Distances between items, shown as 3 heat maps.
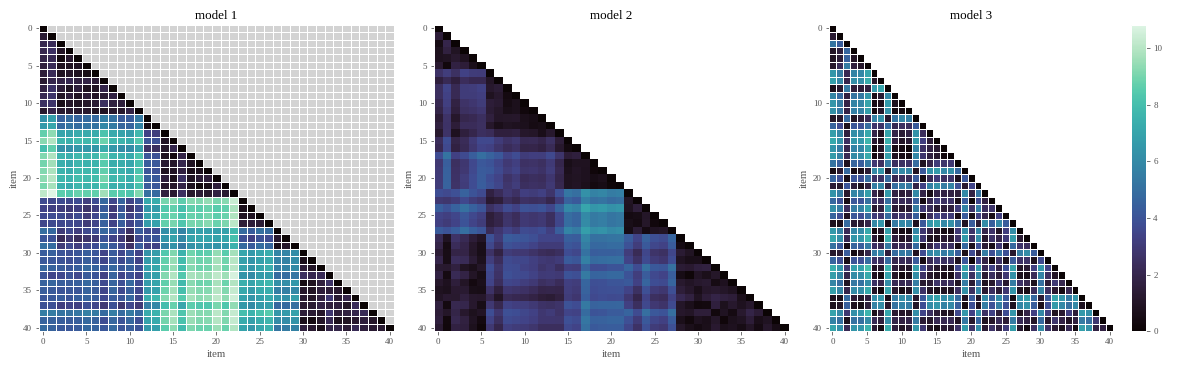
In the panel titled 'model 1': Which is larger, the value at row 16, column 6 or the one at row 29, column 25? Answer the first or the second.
the first
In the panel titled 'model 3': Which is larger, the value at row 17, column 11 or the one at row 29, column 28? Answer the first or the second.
the second
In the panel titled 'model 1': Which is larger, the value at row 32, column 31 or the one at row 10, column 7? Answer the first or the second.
the second
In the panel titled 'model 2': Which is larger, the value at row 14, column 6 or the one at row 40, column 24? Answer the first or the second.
the second
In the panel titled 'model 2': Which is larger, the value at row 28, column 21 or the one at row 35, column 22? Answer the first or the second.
the first
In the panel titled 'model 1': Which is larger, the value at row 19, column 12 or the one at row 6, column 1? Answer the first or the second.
the first
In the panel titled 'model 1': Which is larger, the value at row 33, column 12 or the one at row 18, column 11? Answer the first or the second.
the second
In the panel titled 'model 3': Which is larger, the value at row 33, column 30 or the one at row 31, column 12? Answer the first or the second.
the first
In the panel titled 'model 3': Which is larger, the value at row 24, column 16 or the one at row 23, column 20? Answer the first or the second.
the first
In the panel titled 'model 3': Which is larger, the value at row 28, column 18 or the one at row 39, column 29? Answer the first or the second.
the first
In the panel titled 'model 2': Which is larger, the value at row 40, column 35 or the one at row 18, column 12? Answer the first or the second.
the second
